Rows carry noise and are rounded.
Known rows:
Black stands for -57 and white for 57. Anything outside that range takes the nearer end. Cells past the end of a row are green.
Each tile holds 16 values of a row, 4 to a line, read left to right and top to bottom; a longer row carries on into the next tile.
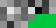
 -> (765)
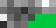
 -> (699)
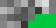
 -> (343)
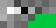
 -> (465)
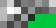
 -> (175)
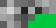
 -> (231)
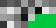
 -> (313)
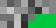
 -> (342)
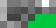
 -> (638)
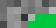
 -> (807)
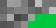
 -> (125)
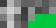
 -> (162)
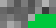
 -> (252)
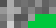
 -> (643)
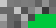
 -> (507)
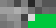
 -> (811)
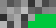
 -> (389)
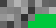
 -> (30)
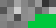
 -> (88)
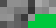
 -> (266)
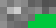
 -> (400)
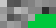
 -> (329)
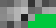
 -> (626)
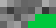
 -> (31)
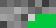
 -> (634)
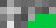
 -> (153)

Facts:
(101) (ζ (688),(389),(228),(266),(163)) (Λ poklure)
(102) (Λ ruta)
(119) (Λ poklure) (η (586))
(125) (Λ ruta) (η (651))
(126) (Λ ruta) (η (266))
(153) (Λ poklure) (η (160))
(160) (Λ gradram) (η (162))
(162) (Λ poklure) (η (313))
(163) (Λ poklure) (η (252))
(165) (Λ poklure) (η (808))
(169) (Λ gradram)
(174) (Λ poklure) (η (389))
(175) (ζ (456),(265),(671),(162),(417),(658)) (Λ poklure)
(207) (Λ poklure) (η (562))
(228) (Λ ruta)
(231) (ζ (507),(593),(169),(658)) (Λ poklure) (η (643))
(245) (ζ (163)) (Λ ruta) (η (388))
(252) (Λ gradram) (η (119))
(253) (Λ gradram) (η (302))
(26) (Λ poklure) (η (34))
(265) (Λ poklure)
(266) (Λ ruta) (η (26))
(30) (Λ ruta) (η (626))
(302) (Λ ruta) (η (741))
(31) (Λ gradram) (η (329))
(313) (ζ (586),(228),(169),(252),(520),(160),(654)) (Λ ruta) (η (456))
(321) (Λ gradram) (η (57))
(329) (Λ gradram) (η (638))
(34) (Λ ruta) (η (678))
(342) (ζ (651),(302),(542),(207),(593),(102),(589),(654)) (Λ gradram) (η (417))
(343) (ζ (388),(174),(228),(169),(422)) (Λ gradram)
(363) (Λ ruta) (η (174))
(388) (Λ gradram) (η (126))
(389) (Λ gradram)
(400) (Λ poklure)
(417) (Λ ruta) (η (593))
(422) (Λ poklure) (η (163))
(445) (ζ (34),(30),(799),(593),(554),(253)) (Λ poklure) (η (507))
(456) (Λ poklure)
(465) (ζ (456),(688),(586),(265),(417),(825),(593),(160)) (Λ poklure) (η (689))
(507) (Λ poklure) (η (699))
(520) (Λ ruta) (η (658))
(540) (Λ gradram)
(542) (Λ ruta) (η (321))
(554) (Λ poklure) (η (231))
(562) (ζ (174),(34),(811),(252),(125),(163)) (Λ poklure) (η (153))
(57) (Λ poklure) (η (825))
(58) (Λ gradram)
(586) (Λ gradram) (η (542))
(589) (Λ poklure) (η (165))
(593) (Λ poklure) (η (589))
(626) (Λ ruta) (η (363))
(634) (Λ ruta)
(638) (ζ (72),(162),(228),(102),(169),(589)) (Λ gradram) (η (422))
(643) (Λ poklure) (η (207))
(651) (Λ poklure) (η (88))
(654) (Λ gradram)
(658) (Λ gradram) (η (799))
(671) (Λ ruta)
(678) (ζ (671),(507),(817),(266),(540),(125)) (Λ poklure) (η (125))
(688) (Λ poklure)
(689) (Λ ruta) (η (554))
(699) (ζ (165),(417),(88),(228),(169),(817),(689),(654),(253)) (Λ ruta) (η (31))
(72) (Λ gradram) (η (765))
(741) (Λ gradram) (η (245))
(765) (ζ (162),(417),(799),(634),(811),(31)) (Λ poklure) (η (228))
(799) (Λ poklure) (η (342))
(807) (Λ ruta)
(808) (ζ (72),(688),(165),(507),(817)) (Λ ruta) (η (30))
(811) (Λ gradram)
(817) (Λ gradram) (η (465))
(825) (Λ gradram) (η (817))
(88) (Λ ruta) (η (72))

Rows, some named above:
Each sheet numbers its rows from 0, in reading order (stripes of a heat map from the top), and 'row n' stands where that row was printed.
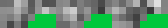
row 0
(520)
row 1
(265)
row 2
(343)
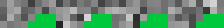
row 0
(688)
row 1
(689)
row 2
(388)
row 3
(343)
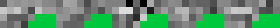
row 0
(126)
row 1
(26)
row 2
(562)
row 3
(265)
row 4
(540)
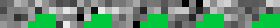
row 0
(228)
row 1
(313)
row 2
(253)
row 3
(245)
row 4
(445)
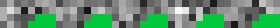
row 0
(231)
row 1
(302)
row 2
(799)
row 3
(456)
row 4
(808)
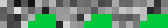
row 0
(163)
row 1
(689)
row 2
(72)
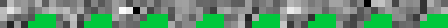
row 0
(417)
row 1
(658)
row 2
(465)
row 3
(651)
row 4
(388)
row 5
(593)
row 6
(101)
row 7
(266)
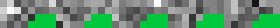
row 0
(175)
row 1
(542)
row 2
(638)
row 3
(388)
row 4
(678)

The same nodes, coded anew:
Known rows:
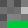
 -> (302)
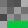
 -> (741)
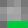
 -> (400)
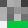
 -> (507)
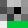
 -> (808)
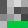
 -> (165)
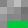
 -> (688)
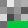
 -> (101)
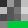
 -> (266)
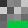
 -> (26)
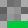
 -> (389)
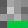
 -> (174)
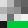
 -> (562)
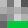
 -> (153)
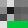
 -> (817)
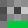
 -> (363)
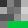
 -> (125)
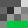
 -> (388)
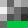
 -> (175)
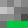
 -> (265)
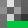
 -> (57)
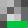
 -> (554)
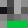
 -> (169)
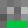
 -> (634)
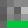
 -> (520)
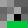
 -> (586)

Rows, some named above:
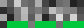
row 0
(313)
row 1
(542)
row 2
(445)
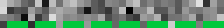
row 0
(465)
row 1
(245)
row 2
(688)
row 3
(342)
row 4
(417)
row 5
(799)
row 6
(72)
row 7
(160)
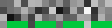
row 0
(699)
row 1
(689)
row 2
(343)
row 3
(678)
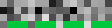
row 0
(343)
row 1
(231)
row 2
(808)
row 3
(507)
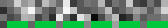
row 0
(228)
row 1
(175)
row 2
(163)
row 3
(699)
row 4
(699)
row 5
(126)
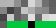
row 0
(689)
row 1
(562)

